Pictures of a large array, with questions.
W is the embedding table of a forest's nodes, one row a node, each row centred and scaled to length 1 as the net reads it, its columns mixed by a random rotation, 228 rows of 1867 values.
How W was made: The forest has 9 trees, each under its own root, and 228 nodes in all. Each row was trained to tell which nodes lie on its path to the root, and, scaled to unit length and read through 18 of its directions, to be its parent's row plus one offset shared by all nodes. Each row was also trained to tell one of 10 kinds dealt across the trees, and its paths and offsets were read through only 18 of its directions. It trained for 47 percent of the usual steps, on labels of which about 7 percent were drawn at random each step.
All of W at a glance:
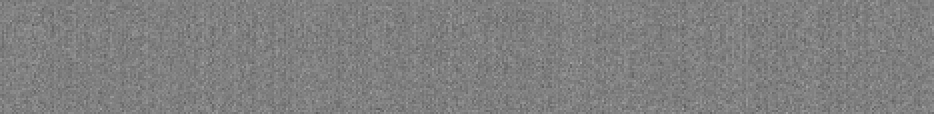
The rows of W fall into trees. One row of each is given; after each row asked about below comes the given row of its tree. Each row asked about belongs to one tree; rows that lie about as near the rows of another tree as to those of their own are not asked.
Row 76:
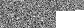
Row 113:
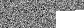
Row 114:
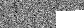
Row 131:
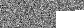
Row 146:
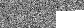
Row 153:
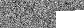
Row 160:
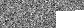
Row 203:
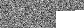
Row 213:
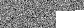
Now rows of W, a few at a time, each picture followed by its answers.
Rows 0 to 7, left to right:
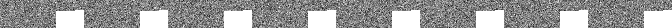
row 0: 113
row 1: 160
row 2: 213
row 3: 114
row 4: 76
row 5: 203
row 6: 113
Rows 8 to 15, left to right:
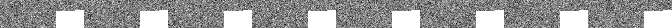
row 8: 153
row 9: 146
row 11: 113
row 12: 114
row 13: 160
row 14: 153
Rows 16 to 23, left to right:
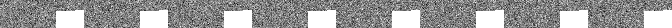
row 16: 113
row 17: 113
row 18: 153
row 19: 114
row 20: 146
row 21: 113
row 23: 114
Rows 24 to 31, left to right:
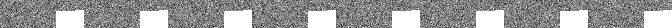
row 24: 76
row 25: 146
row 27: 76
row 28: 114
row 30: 113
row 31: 76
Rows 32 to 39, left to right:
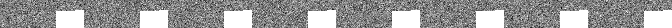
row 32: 146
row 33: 146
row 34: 131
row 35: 153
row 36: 113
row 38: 146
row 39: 76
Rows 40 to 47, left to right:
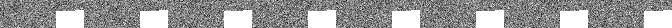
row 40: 114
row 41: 76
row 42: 213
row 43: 213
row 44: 213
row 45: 131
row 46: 76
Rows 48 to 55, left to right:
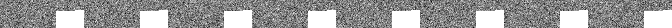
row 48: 160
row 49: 76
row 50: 160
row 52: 146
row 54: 76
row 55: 146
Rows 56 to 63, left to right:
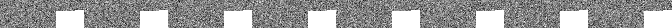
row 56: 203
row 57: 113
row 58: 203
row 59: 114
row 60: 76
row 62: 113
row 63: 114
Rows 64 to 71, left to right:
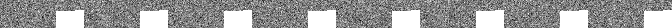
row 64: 160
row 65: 146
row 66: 146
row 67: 114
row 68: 160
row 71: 146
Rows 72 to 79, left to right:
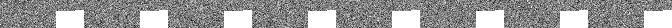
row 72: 114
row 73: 146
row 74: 160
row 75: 114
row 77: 203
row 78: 76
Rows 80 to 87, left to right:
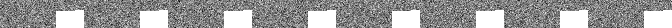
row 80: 160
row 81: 114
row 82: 113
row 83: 76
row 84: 153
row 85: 76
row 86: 146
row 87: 131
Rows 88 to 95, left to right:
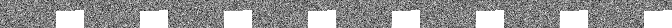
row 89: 113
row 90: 114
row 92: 76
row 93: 146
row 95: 160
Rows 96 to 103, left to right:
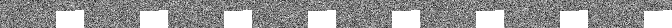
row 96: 131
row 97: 203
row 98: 114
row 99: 160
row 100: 114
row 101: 114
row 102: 203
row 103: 114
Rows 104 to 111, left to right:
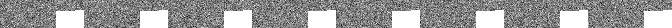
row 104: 146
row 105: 160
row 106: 213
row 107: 114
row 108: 114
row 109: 113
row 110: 113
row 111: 114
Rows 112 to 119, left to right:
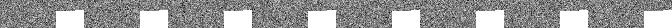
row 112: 160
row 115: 153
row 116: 160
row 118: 76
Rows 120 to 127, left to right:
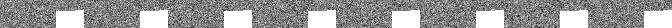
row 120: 160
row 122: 113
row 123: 76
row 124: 114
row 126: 146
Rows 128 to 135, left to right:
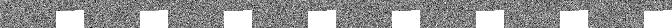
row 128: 203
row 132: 213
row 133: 213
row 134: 146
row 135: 76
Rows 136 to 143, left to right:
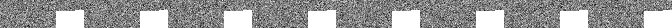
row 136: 213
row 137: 146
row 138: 113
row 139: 113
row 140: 146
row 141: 131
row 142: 113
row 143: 113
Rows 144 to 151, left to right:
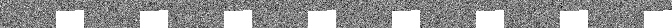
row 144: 114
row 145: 153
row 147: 146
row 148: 203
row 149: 76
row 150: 113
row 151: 153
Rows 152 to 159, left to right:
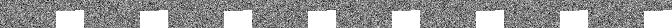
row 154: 114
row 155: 203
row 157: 146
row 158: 76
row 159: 114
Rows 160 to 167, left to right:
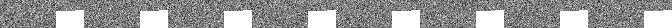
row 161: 113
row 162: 114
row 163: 160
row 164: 131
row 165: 146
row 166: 131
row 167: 76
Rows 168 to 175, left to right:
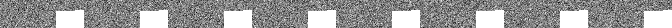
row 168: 213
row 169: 146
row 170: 131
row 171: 76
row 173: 213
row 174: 146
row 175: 146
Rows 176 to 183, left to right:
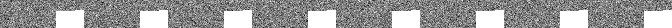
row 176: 146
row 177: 76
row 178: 113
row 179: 113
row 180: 153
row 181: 213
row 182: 76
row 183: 160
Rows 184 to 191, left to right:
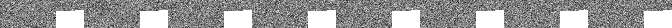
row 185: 153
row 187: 114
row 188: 160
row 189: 76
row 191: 114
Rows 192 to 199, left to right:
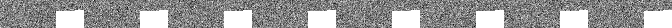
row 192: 203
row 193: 213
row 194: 146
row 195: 114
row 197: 160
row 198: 146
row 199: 113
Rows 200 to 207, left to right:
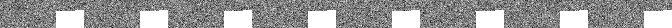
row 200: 114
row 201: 213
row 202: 213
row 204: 114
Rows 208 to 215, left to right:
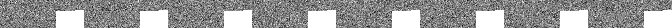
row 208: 113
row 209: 113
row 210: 76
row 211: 76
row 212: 146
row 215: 113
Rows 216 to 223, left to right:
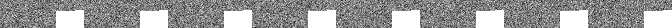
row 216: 213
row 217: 213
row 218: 160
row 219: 213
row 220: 76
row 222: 76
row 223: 146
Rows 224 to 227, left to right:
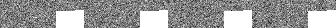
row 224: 160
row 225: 160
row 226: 213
